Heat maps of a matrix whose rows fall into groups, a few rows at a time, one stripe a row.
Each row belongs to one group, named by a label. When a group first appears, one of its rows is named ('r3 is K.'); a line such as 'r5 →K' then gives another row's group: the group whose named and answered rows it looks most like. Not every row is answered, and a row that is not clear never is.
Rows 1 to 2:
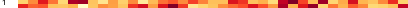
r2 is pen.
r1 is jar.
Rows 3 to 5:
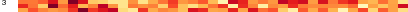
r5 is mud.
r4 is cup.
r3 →jar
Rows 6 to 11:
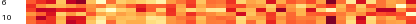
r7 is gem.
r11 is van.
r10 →van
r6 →van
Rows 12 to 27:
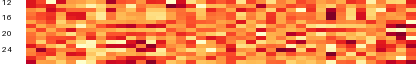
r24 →pen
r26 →gem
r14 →mud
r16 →van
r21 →mud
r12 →cup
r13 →pen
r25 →van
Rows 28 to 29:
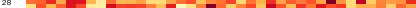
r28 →van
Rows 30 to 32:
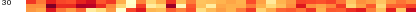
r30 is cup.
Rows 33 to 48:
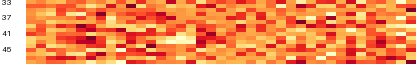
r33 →gem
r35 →cup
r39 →jar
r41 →gem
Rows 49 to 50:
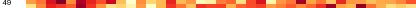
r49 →cup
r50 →jar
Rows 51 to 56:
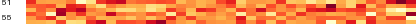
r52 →van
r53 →jar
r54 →cup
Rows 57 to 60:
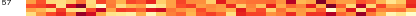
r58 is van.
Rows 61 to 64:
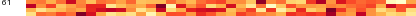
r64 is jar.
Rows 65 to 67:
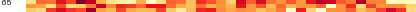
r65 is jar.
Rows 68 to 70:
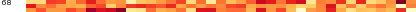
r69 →gem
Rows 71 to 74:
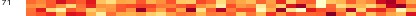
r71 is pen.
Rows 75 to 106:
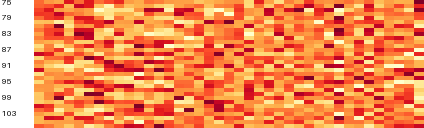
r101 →gem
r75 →cup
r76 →van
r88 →gem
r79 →van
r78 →pen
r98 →jar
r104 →van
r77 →pen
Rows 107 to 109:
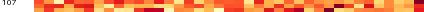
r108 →van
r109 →pen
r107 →cup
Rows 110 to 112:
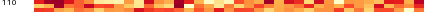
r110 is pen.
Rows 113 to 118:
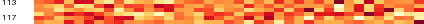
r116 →jar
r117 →mud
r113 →van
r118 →cup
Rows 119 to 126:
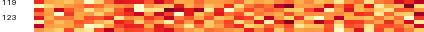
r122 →cup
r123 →gem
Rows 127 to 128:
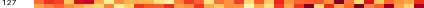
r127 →van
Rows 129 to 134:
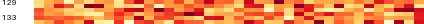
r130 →jar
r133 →gem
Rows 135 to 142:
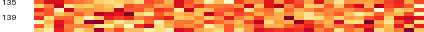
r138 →mud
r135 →pen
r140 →jar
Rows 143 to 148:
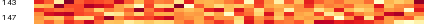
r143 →cup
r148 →jar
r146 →pen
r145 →gem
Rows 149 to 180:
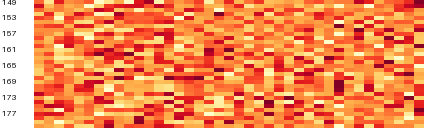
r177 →pen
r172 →gem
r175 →pen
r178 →gem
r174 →gem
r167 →jar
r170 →van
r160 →cup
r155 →van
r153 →cup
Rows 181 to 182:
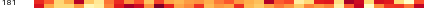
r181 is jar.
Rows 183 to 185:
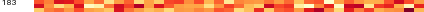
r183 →pen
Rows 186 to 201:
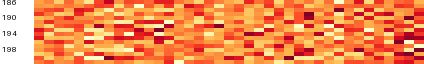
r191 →pen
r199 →jar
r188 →van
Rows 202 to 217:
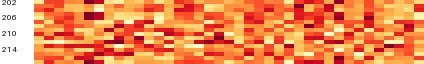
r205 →jar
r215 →mud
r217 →jar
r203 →pen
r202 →jar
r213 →pen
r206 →jar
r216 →van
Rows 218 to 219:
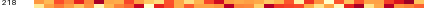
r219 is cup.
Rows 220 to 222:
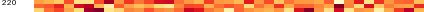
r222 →jar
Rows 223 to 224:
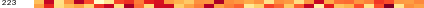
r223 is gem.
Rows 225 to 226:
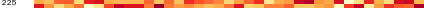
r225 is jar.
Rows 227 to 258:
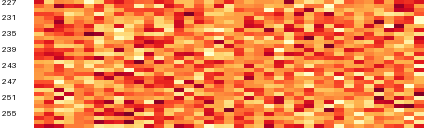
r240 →pen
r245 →mud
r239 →cup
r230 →pen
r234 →pen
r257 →mud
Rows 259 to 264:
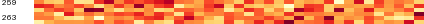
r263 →pen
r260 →gem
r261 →jar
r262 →cup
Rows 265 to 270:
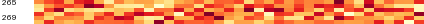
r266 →jar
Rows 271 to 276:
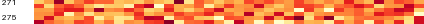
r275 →pen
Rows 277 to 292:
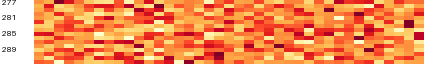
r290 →gem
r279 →pen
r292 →cup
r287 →mud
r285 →pen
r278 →mud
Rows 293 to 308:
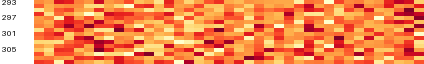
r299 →cup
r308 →cup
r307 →mud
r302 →van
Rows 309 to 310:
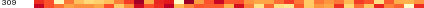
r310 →gem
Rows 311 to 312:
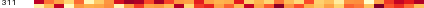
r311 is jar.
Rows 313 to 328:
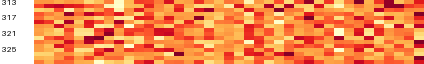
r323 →cup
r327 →cup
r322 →jar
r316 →cup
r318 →cup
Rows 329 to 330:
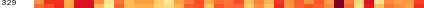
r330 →van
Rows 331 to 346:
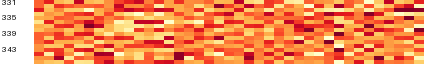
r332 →mud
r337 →jar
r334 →jar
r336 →pen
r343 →van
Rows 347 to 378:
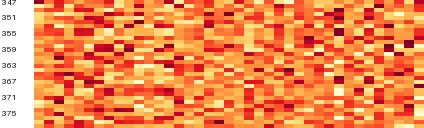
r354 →van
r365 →pen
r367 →jar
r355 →van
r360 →mud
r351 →jar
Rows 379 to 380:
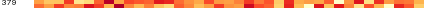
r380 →mud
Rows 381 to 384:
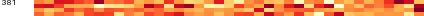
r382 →pen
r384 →gem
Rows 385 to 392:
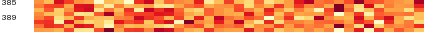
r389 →gem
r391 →van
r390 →cup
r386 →van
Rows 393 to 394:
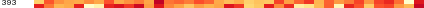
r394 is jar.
